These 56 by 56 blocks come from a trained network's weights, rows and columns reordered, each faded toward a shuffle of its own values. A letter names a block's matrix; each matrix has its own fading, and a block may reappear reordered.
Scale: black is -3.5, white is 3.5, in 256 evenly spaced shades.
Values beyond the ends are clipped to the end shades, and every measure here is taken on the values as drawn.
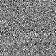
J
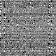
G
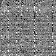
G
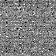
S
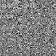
J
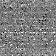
S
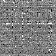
G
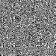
J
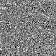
J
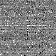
S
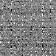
G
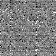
S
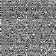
G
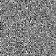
J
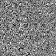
J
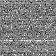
S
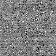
S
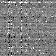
G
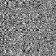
J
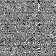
S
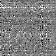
G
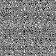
S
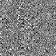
J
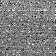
S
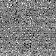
S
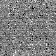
S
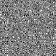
J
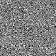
J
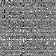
G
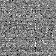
S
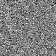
J
